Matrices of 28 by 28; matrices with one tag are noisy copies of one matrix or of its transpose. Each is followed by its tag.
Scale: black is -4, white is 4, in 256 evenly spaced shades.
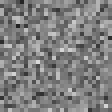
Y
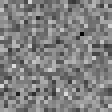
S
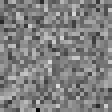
Y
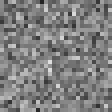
Y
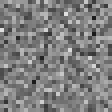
S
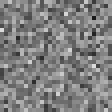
S
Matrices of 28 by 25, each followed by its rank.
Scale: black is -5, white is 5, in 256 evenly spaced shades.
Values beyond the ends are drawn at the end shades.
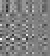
two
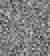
full rank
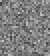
full rank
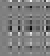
one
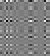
one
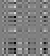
one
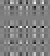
one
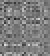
three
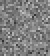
full rank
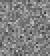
full rank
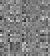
three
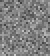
full rank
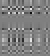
one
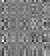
two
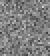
full rank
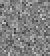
full rank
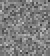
full rank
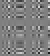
one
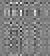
two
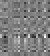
two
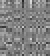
three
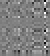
two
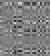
two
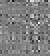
three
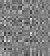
three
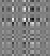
one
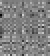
three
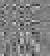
three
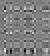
two
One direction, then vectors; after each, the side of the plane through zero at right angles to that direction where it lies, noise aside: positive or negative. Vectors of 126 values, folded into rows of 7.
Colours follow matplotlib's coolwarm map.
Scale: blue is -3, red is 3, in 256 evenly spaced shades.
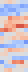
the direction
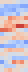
positive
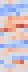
positive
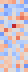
positive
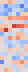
positive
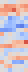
negative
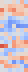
negative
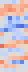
negative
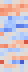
negative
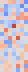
positive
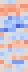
negative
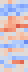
positive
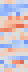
positive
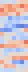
negative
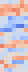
negative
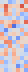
negative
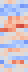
positive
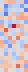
positive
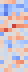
positive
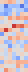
positive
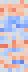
negative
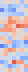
positive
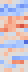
positive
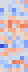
positive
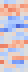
negative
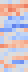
negative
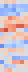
positive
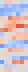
positive
